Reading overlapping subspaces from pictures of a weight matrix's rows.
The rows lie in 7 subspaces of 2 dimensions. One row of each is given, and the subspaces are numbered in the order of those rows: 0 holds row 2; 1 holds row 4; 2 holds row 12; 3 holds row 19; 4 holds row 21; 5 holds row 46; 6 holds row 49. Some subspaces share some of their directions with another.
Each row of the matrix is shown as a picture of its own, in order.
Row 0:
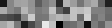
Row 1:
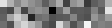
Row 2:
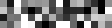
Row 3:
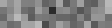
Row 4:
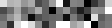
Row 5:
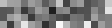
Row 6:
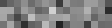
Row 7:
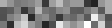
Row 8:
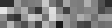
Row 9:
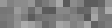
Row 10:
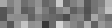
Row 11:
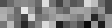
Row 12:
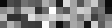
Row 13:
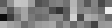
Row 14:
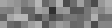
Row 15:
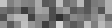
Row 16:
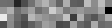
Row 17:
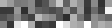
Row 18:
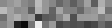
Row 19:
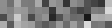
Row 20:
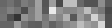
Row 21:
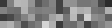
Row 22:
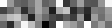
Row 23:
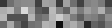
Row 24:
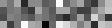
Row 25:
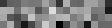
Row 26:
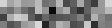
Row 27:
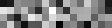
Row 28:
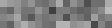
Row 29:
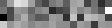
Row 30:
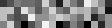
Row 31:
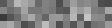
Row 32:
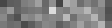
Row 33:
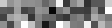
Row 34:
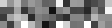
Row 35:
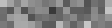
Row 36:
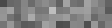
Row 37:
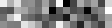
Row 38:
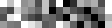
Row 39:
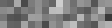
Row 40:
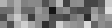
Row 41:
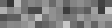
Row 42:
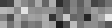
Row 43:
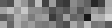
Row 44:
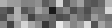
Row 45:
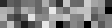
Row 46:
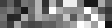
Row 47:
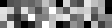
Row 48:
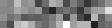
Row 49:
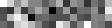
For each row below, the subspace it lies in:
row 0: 4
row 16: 4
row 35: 6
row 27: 0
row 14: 2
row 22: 4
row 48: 1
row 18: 2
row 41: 0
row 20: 5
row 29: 4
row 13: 4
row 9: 1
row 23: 1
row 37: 5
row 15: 1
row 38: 5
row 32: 5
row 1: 6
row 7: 5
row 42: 3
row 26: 2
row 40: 3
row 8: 0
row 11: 5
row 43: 3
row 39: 6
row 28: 1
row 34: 0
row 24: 6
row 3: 2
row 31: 4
